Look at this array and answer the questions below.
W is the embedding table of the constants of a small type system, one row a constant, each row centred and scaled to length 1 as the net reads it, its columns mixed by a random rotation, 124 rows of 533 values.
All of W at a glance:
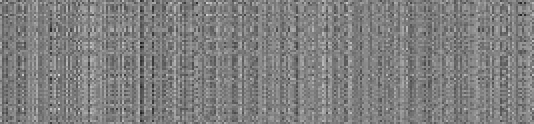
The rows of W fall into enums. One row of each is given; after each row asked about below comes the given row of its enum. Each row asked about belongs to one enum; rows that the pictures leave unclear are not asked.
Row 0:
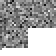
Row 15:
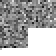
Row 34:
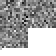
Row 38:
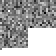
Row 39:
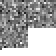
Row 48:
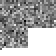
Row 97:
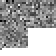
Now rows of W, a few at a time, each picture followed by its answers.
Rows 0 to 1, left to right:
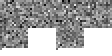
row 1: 97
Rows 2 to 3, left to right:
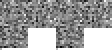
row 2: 15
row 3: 15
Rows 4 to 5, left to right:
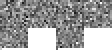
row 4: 34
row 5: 39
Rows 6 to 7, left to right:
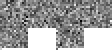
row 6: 34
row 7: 48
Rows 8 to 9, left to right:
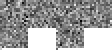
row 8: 34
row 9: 48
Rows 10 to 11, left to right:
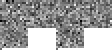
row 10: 97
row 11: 48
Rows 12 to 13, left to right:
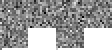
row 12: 38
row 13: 34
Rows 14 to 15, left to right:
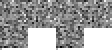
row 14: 15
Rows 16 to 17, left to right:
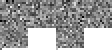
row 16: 97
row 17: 34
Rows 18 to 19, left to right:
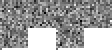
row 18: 38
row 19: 48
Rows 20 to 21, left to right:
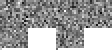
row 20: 34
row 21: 38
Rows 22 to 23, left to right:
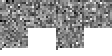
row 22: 97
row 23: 39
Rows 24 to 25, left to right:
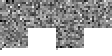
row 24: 97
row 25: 15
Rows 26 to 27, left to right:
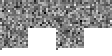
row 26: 38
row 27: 48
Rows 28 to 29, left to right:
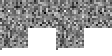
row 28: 38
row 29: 38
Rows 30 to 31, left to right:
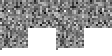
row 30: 38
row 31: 38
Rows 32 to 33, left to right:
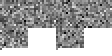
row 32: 48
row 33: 0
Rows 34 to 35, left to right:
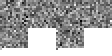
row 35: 48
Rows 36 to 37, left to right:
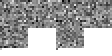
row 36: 15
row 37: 97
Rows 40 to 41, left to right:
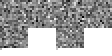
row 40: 15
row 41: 34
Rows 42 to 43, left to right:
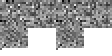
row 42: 97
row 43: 97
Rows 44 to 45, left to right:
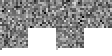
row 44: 38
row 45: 34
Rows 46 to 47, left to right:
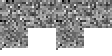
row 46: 97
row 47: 97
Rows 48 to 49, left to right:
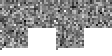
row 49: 38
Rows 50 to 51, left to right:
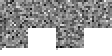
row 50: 0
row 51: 15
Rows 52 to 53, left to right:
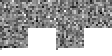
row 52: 15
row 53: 38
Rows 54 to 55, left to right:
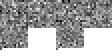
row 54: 39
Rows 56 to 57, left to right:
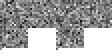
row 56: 0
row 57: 48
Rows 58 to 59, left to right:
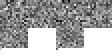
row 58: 34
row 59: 97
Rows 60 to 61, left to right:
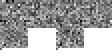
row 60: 97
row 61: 48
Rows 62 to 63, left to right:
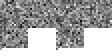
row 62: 0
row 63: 48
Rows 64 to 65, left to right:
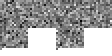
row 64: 0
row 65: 48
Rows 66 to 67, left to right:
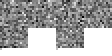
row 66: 15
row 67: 34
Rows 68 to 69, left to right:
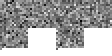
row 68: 0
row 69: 48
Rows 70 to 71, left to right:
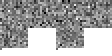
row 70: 38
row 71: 97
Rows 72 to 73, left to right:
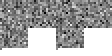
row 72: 38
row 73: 0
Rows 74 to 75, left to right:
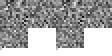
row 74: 34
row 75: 34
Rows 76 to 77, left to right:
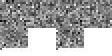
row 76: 97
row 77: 48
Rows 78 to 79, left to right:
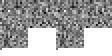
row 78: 38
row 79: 38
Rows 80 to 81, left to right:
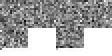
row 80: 48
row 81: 15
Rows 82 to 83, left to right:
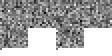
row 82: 38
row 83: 48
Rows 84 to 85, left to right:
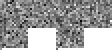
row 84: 0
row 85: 48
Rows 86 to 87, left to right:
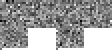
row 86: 97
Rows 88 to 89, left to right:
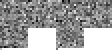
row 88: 15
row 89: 97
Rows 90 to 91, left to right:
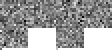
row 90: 48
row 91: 34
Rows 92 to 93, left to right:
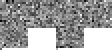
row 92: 97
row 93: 15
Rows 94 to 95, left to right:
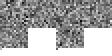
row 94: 34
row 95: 48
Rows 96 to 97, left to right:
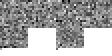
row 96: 15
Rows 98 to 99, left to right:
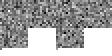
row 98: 38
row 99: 0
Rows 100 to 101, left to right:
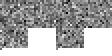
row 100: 48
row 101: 0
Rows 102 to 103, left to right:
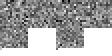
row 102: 34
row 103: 97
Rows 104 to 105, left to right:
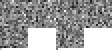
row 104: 15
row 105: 38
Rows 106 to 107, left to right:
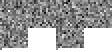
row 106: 38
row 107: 0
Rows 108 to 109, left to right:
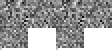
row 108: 34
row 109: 34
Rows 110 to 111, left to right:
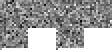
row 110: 0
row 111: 48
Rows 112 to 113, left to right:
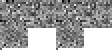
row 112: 97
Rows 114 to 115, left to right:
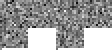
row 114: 0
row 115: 38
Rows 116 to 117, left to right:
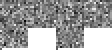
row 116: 48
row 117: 39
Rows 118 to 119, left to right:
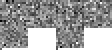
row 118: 97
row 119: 39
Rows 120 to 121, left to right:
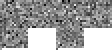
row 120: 0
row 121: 97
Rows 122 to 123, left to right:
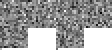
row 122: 15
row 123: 38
